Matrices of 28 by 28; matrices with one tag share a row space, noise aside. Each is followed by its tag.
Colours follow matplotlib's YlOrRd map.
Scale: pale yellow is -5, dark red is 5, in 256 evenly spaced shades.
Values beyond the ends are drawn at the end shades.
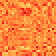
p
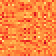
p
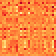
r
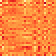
p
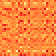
r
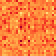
r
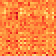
r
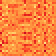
p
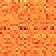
r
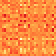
r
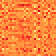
p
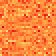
p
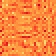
p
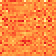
p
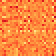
r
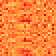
p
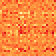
r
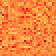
p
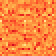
p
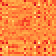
p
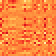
p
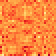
p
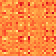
r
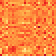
p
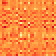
r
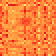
p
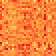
p
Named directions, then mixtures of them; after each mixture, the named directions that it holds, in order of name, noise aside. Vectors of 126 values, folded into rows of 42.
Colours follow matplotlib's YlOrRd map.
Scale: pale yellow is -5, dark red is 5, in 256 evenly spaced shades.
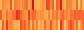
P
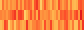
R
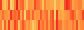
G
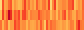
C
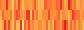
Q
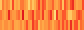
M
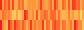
P, R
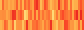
R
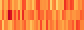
C, G, M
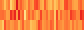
G, R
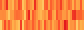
C, Q, R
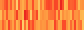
G, Q, R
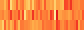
G, M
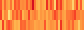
C, M, P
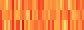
Q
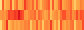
C, P, R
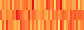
P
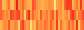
G, P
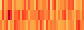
C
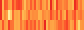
C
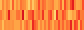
M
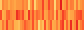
M, P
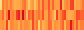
C, M, P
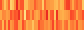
G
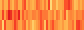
C, G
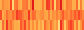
P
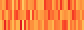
Q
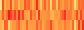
C, R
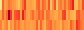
C, M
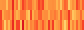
Q
